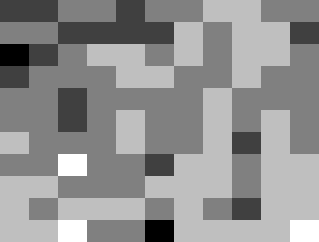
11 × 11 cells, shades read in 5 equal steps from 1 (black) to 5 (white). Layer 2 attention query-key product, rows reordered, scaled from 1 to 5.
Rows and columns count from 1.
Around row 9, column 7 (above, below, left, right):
4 4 4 4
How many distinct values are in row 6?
3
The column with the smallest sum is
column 6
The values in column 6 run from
1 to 4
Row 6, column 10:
4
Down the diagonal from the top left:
2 3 3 3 3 3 3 4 3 4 5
